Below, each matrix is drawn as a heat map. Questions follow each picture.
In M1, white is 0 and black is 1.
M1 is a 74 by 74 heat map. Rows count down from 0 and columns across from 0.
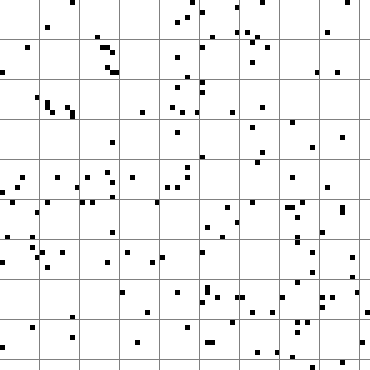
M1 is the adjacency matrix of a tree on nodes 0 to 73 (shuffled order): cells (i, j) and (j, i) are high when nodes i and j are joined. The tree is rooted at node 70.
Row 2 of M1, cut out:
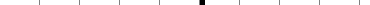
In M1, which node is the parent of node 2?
40
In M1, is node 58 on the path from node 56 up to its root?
yes
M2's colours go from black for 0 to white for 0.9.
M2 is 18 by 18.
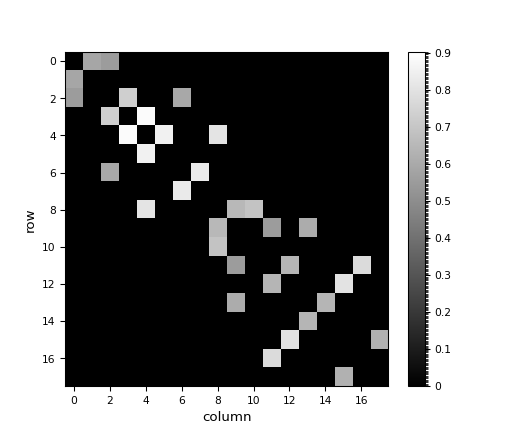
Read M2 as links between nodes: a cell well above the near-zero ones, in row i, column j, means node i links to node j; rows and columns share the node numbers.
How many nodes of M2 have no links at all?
0
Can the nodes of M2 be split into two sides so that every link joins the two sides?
yes
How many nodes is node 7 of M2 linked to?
1
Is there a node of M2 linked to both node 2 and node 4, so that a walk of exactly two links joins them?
yes
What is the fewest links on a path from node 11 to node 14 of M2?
3
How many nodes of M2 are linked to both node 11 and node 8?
1
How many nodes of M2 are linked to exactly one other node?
7
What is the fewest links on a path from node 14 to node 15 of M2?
5
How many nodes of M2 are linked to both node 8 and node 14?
0
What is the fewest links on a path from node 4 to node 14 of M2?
4
